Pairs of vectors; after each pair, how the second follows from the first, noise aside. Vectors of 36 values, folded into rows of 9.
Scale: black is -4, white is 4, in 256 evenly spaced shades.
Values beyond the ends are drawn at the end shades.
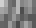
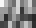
scaled up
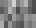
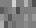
partly zeroed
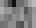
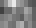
negated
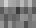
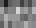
negated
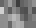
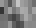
negated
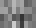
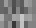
negated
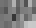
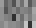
sign-scrambled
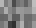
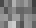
negated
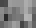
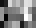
scaled up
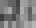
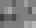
partly zeroed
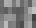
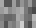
negated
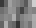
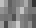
negated
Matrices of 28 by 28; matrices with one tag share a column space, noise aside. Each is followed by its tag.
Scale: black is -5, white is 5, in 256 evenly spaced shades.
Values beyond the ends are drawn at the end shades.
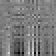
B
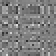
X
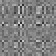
X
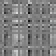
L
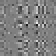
X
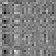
L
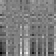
B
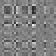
X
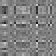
X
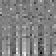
B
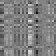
L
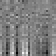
B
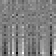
B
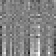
B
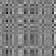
L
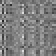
L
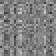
L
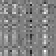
L
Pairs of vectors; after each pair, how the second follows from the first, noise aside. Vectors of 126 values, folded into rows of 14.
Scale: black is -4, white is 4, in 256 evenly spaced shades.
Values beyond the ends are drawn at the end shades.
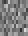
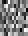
scaled up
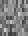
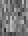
sign-scrambled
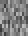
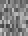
sign-scrambled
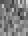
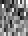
scaled up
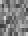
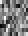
scaled up
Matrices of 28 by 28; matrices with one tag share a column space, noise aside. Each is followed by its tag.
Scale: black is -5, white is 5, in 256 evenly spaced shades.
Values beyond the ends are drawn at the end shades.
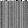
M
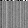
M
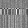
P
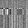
P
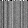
M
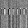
P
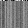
M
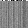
M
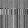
P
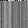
M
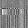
P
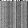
M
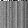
M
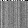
M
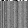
M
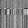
P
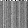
M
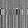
P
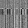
P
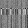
P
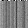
M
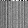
M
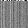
M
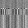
P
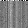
M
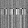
P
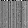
M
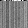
M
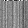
M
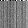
M
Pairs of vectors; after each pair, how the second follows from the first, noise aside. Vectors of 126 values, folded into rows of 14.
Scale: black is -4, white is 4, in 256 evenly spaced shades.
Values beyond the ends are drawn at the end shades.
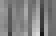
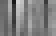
reversed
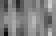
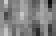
reversed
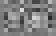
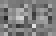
reversed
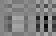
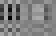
reversed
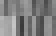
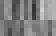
reversed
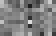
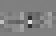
partly zeroed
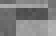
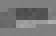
partly zeroed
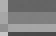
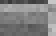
reversed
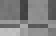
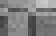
reversed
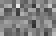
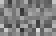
reversed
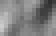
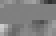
partly zeroed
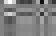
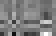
reversed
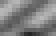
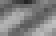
reversed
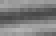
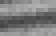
reversed
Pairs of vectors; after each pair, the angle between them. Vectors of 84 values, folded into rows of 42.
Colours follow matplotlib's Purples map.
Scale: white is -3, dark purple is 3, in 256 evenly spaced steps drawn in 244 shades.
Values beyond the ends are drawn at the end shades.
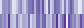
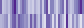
nearly opposite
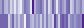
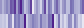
nearly opposite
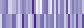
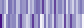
partly opposed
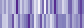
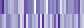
orthogonal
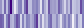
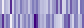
partly aligned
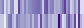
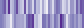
partly opposed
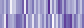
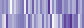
nearly parallel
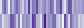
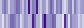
nearly parallel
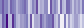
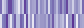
partly aligned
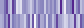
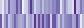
partly opposed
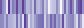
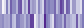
partly opposed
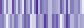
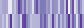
partly aligned
